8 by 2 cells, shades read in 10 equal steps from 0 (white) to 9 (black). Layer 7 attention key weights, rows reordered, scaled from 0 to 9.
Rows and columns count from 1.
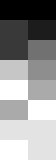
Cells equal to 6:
0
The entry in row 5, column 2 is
3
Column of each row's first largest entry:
1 2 1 2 2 1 1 2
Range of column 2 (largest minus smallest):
9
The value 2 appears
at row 4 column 1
